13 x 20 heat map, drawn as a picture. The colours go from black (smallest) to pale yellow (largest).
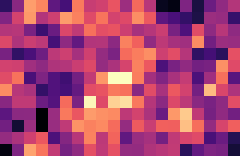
Odd rows or columns: none. Ninth with the highest average: centre. Average level on the scale: 50%. Histogram: bell-shaped.
